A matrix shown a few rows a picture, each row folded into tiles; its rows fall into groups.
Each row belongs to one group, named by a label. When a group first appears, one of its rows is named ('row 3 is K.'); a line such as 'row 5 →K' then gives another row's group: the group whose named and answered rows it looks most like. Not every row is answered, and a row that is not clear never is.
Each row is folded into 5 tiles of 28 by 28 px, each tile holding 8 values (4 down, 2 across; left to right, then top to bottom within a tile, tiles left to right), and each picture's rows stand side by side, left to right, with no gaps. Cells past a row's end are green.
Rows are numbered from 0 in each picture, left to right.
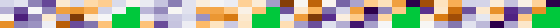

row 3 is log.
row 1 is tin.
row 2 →log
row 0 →tin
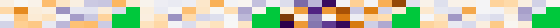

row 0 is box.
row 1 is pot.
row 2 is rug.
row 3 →pot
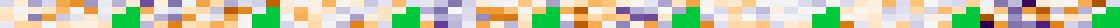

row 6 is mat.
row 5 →mat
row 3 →tin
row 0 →pot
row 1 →pot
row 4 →box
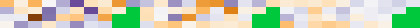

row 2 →mat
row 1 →pot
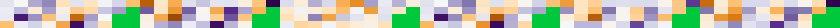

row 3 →tin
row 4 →log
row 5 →log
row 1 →log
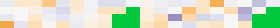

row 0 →mat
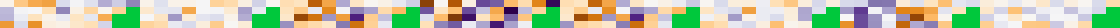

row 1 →pot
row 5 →pot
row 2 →box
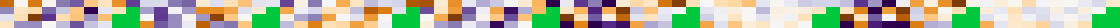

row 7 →mat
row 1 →tin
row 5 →mat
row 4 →rug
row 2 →pot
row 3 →log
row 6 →rug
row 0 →log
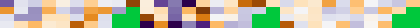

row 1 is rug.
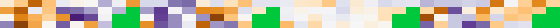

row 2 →mat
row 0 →box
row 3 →rug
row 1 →tin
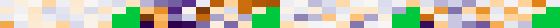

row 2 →tin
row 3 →rug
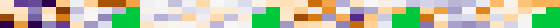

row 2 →box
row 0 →rug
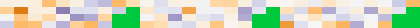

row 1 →pot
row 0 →box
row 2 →mat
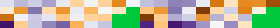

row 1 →rug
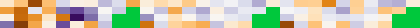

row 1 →mat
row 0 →box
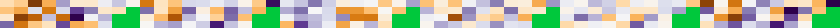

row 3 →log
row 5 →log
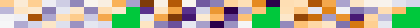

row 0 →log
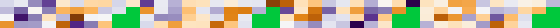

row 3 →box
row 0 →tin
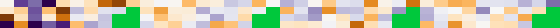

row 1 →box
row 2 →pot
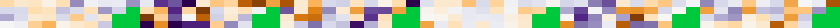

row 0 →mat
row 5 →pot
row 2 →log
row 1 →rug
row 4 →tin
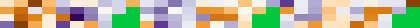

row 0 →box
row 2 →pot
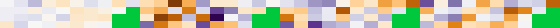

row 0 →tin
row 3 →pot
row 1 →box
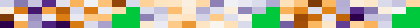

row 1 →mat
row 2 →box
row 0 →rug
